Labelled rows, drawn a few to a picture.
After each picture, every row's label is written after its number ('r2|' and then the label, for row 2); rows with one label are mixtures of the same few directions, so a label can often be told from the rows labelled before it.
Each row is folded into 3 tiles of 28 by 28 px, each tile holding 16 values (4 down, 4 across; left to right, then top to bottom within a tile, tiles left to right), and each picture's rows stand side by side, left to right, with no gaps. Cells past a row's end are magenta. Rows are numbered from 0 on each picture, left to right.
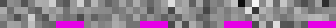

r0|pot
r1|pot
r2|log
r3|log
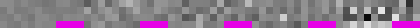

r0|pot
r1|pot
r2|pot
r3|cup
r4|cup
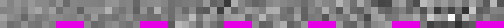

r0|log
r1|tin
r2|log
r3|tin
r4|pot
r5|cup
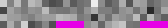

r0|log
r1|pot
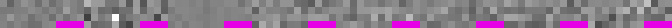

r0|pot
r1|cup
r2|log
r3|log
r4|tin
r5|tin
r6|cup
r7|log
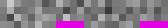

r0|pot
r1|tin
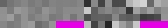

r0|tin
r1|log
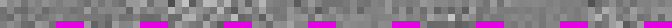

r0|tin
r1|log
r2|pot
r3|pot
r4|tin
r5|cup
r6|cup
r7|tin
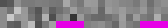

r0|tin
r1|tin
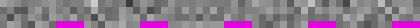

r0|tin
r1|pot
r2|cup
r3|log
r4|pot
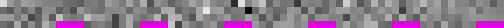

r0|cup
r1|cup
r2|log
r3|pot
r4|pot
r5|log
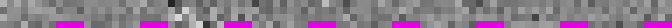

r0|log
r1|log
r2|tin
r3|log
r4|pot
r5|log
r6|cup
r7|cup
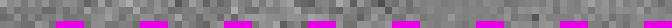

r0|tin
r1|pot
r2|pot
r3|log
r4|pot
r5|cup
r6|cup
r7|log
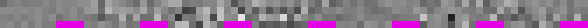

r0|cup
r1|tin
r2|tin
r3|cup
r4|log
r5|cup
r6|tin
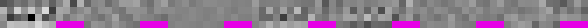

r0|cup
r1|pot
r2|pot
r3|cup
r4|cup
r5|pot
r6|log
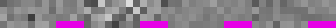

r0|cup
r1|pot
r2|pot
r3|log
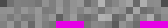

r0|cup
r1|pot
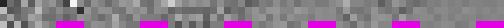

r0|log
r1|pot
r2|cup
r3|tin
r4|pot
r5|tin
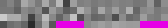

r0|cup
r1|cup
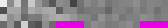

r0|log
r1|tin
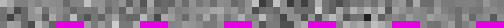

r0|tin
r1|cup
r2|tin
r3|pot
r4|cup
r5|tin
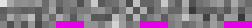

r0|cup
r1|pot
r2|tin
